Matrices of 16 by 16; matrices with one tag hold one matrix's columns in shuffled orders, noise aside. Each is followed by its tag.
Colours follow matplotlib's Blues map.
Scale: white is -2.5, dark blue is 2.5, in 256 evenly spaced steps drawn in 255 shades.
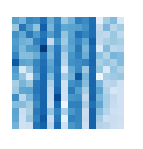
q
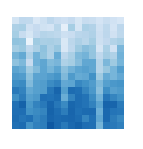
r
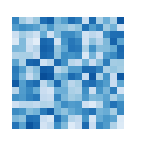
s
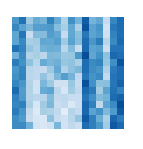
q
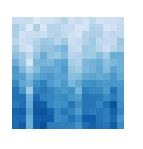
r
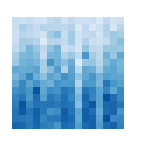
r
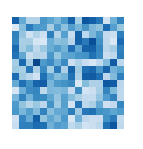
s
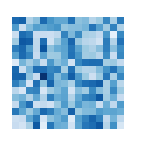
s
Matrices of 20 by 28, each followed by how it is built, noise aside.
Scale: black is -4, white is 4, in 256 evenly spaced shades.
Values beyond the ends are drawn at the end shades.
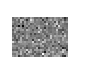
noise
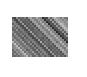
Toeplitz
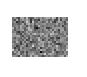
noise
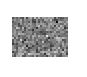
noise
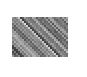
Toeplitz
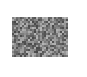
noise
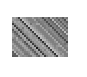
Toeplitz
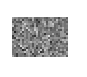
noise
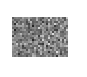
noise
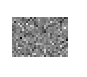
noise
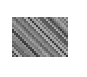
Toeplitz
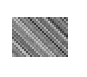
Toeplitz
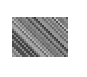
Toeplitz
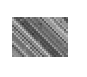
Toeplitz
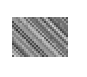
Toeplitz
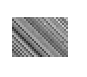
Toeplitz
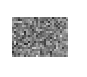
noise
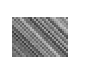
Toeplitz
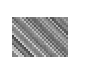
Toeplitz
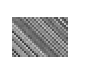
Toeplitz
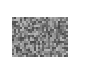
noise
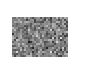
noise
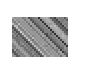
Toeplitz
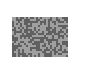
noise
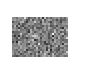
noise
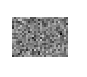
noise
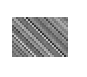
Toeplitz
